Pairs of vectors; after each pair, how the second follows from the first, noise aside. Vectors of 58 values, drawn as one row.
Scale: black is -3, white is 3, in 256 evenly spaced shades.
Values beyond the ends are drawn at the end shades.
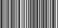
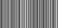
shrunk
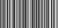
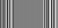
partly zeroed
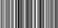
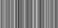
shrunk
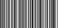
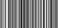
shuffled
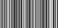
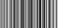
shuffled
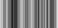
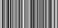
shuffled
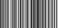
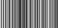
reversed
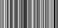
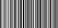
shuffled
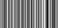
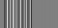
partly zeroed
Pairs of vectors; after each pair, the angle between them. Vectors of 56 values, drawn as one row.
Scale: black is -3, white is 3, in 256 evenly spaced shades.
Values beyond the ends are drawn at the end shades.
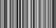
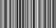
nearly parallel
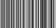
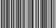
nearly parallel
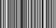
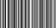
partly aligned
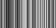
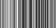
nearly opposite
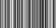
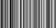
partly opposed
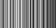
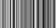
partly aligned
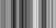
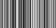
partly aligned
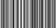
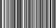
orthogonal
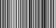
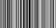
partly aligned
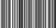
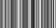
partly opposed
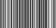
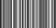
partly aligned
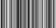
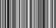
nearly opposite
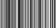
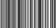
nearly parallel
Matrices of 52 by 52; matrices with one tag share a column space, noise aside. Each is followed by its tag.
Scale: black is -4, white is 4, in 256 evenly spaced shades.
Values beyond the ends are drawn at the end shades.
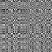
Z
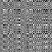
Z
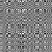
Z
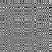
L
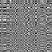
L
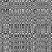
Z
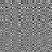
L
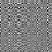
L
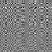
L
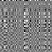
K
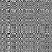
Z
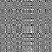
Z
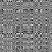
Z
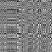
Z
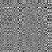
L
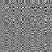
L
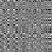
Z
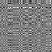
L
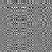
L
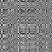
Z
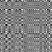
Z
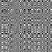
Z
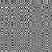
L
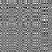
L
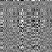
K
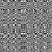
Z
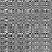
Z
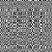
K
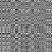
Z
